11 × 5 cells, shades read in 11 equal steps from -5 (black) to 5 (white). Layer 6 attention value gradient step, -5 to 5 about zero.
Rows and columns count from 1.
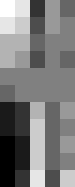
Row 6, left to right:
-1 0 0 0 0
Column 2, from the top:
4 3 2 1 0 0 -3 -3 -4 -4 -3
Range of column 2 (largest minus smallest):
8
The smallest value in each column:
-5 -4 -3 -2 -1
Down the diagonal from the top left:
5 3 -1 0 0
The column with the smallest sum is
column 1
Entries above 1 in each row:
2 2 2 1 0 0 1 1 1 1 2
